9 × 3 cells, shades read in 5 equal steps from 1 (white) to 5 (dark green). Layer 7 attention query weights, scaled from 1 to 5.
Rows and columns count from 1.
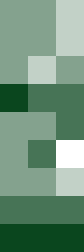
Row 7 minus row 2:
0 0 0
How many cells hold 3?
11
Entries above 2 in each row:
2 2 2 3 3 2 2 3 3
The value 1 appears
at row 6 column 3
